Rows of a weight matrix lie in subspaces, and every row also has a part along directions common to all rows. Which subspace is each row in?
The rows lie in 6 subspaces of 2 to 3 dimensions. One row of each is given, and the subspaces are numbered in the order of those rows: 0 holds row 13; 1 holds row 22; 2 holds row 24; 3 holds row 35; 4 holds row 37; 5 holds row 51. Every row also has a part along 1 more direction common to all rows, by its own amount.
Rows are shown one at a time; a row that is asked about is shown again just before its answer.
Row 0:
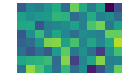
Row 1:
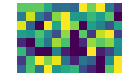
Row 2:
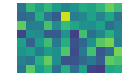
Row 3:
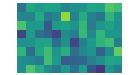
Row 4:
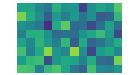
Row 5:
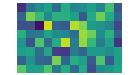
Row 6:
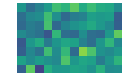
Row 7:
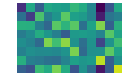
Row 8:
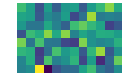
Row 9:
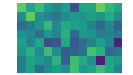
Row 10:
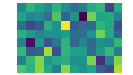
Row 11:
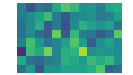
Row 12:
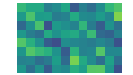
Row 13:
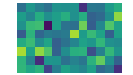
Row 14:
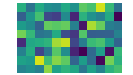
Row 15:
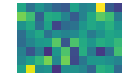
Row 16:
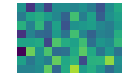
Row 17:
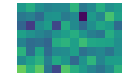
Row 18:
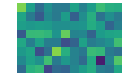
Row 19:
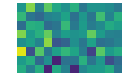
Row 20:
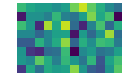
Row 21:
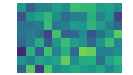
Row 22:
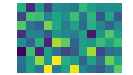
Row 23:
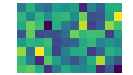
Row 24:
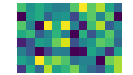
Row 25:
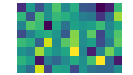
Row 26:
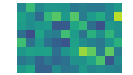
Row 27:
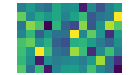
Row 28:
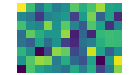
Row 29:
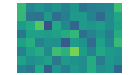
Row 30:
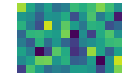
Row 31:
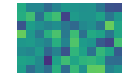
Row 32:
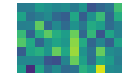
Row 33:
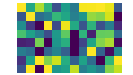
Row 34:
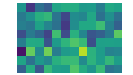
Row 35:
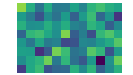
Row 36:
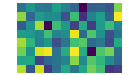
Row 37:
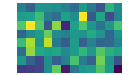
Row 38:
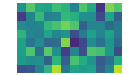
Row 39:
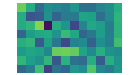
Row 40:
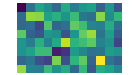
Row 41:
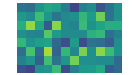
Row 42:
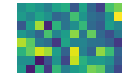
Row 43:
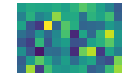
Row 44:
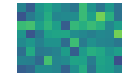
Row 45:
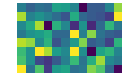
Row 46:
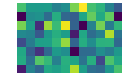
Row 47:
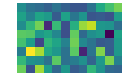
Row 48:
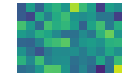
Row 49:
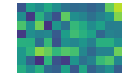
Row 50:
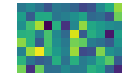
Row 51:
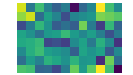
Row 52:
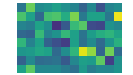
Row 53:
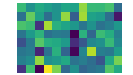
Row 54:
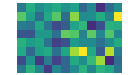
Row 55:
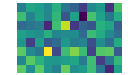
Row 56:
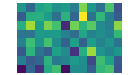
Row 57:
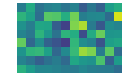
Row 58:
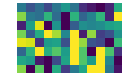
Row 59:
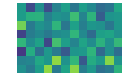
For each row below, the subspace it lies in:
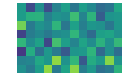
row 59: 1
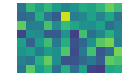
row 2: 0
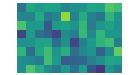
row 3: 0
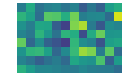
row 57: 2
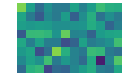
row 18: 3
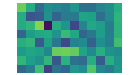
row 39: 3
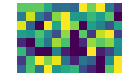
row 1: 1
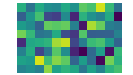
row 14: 2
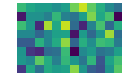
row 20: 2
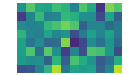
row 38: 5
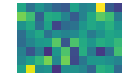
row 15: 5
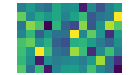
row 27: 0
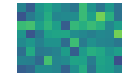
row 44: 4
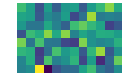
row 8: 3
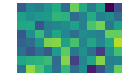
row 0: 5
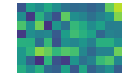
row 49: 0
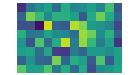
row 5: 3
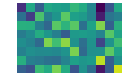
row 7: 5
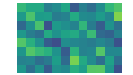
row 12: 5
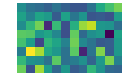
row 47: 2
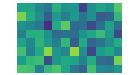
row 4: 4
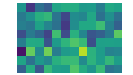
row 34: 1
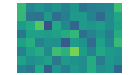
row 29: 3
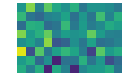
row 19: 1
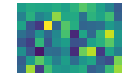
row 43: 2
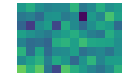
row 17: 4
